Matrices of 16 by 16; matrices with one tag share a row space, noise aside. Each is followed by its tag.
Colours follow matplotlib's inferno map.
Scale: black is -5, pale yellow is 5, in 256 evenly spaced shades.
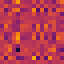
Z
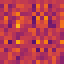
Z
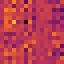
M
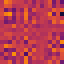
M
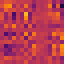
M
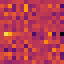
M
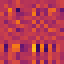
Z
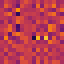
Z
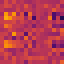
M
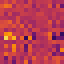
M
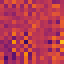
M
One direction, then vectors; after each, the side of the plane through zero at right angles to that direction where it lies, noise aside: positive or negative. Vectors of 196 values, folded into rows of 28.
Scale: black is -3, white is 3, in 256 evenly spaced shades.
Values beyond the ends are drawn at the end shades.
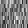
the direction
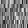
positive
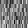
negative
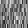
positive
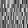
positive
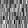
negative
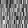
negative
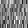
positive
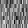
negative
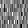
positive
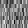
negative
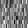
negative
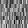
negative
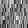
positive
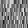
positive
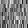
positive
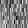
negative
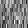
positive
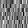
negative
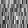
positive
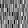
negative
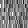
negative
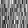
positive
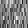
positive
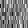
positive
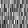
positive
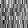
positive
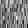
positive
